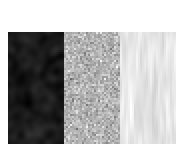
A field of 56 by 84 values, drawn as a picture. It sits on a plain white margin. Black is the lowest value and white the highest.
It is made of 1 by 3 panels. Panel 1,1: very low, blotchy, faint in contrast. Panel 1,2: high, fine-grained. Panel 1,3: very high, streaked downward, faint in contrast.
